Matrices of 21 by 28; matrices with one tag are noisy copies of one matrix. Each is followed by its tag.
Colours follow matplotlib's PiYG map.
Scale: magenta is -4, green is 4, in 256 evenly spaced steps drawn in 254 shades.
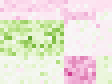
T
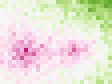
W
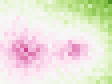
W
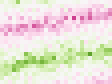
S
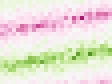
S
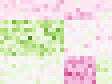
T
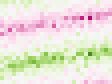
S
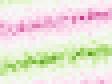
S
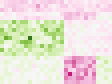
T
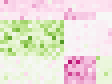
T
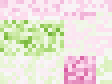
T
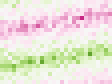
S
